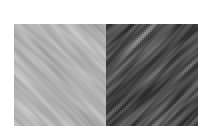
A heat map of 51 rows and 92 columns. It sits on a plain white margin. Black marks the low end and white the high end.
The table splits into one row of 2 panels. Panel 1,1: high, slanting down to the right, faint in contrast. Panel 1,2: low, slanting up to the right.
